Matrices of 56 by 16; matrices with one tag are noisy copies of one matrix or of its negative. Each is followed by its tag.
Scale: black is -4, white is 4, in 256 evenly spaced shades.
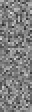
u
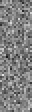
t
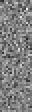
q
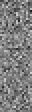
u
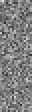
q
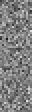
u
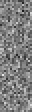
t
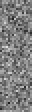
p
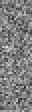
p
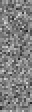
p
